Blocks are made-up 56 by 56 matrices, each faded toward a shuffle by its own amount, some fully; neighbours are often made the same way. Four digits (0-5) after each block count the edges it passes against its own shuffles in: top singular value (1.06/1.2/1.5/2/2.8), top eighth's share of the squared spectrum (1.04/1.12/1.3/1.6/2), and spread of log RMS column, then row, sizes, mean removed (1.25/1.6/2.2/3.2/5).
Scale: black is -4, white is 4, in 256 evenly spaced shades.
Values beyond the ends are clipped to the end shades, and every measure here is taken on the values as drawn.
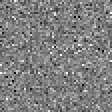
0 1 0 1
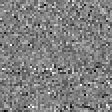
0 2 0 2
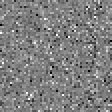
0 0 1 0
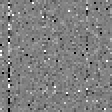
3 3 1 0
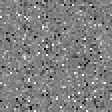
0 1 1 0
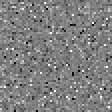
0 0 0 0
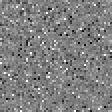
0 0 0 0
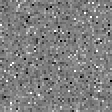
0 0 0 0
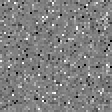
1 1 0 0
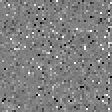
2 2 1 0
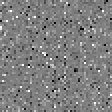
2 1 0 0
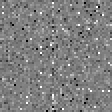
2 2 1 0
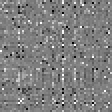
4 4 2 2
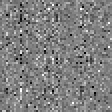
3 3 2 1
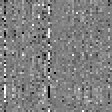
4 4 3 1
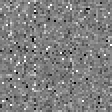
2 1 1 0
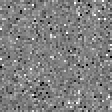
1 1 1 0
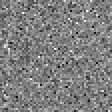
0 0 0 0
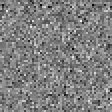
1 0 0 0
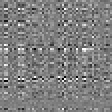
5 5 3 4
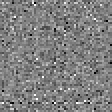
4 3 1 2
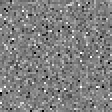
1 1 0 0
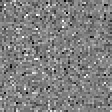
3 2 1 0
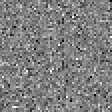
0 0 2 0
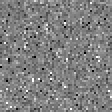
0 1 0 0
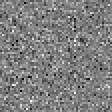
1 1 1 0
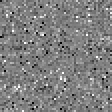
1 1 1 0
